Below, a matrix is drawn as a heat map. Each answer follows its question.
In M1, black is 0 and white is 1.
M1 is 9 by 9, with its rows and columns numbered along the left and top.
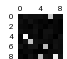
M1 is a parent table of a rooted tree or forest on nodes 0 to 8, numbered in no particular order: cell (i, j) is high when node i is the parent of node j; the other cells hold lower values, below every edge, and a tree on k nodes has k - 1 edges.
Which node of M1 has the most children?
8
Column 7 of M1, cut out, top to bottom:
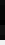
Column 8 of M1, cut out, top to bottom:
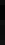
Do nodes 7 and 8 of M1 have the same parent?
no
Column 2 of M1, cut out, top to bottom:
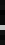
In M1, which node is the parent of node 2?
5
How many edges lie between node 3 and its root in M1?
0
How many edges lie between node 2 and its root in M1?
3
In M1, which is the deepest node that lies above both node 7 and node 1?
8
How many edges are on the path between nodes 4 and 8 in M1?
1
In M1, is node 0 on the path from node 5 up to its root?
yes
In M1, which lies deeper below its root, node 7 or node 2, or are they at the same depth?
node 2
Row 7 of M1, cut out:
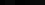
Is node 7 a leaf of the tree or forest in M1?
yes
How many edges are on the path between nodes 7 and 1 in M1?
3
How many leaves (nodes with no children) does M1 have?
4
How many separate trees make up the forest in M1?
3
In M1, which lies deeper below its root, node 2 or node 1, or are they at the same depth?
node 2
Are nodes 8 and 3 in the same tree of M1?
no
